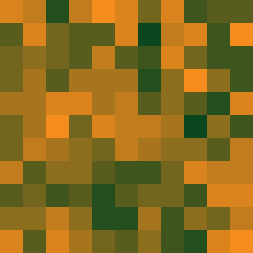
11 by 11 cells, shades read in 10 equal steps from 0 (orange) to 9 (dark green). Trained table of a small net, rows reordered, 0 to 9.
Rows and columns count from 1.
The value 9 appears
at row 2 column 7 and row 6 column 9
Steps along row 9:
down up down up down down same up down same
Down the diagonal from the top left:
1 1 5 3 3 2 3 5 7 5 0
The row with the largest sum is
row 9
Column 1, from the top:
1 6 5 5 3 5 5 2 6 4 1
